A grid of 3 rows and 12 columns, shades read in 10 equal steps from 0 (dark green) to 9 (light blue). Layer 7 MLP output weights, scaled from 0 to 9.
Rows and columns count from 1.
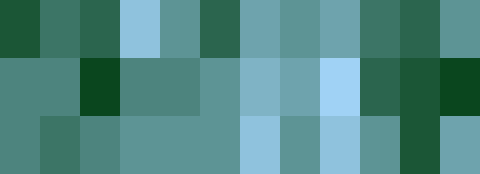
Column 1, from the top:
1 4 4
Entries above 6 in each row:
1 2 2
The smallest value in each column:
1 3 0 4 4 2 6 5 6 2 1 0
